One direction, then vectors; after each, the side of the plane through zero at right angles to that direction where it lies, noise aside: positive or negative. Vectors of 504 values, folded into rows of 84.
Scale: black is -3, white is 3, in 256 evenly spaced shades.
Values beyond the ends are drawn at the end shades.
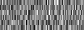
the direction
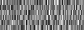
positive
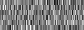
negative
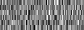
positive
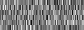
negative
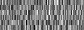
positive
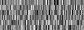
negative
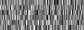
negative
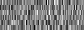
positive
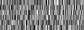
positive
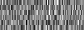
positive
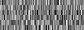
negative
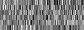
negative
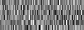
negative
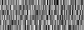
negative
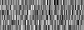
negative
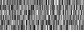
positive
